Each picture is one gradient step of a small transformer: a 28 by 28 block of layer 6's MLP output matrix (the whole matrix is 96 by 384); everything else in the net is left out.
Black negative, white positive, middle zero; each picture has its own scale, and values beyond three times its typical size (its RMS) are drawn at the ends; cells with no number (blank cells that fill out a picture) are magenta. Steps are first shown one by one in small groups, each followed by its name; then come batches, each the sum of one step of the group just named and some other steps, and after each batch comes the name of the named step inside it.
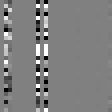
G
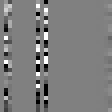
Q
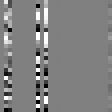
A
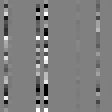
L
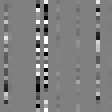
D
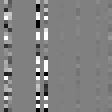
A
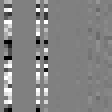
D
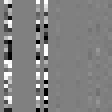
G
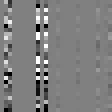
A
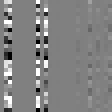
A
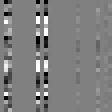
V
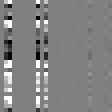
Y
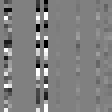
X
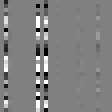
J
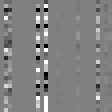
X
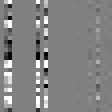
Y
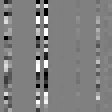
V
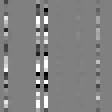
J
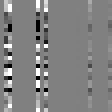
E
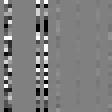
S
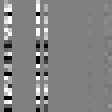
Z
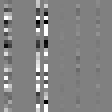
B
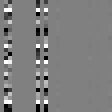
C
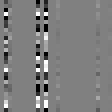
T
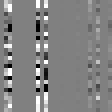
E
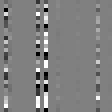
T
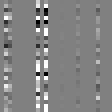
B
